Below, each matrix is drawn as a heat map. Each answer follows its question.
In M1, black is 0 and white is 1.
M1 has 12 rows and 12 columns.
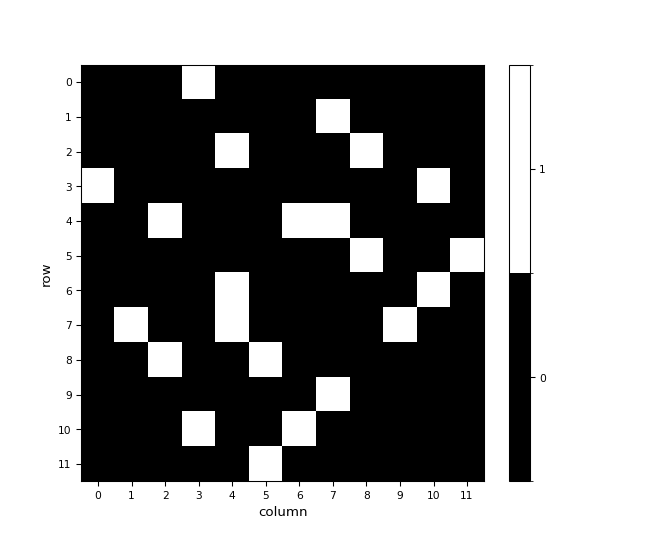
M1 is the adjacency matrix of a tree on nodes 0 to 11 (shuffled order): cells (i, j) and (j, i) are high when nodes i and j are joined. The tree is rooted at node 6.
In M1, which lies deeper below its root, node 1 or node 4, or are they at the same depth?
node 1
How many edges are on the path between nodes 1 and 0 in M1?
6
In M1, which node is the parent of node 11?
5
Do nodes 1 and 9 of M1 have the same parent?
yes
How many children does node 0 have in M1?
0
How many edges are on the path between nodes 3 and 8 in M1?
5
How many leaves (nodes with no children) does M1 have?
4
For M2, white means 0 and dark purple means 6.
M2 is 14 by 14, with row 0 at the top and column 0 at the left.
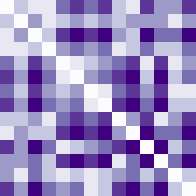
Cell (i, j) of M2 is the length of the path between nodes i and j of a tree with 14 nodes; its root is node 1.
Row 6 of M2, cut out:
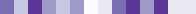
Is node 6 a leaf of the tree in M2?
no
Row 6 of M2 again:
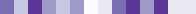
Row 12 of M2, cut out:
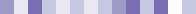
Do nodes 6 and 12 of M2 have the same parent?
no
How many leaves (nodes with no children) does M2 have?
7
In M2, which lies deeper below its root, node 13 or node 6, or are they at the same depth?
node 13
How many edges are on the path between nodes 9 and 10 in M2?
6
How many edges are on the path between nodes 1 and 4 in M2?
2
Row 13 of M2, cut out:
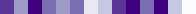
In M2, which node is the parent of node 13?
6
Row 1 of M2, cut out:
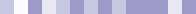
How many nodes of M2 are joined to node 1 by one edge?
2
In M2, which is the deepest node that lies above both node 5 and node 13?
12
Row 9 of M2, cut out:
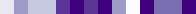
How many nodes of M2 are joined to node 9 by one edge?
1
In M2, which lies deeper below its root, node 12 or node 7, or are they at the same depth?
node 7
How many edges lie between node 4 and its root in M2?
2
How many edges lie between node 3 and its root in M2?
1
